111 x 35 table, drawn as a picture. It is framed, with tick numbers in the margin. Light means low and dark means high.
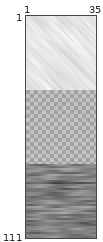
It is made of 3 by 1 panels. Panel 1,1: very low, slanting down to the right, faint in contrast. Panel 2,1: low, checkered. Panel 3,1: middling, streaked across.
